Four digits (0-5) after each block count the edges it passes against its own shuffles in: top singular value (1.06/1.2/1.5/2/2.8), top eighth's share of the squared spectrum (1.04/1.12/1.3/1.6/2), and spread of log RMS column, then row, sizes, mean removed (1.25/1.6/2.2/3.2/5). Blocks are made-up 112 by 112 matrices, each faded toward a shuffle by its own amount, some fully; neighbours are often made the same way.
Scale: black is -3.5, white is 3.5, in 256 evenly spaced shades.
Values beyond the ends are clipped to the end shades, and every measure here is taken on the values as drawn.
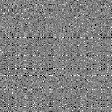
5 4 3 3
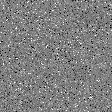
1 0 0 0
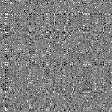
4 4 2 3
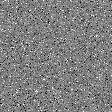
0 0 0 0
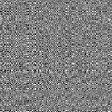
5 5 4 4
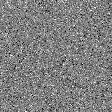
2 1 0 0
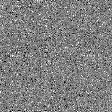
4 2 1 1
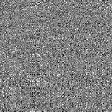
4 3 2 2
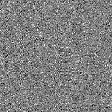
4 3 1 1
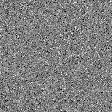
3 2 0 0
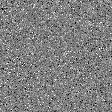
0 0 0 0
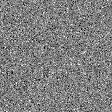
3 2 0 0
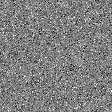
0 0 0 0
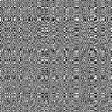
5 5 4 4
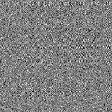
5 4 3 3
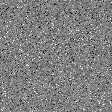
2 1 0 0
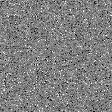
3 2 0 1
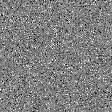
3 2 0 0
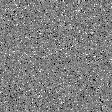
2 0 0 0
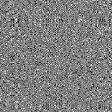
4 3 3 2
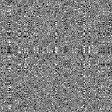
5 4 3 3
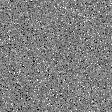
0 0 0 0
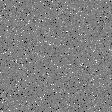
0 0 0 0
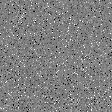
3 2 1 0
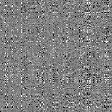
4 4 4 2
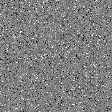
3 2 1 0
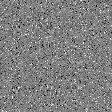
3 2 1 0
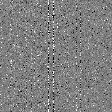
3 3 3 0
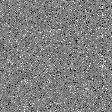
1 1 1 0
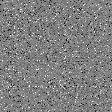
3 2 1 1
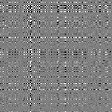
5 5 4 4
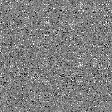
3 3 1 2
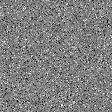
2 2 0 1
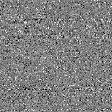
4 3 1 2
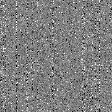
2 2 3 0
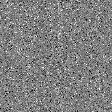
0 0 2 0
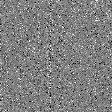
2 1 2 0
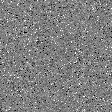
0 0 0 0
